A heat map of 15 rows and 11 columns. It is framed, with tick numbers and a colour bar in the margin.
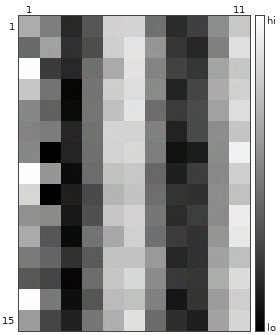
The histogram is flat. Upright stripes repeat 2 times across the table. The right part is calmer, past a seam about 20% of the way across. Overall the values sit about 50% of the way up the scale.
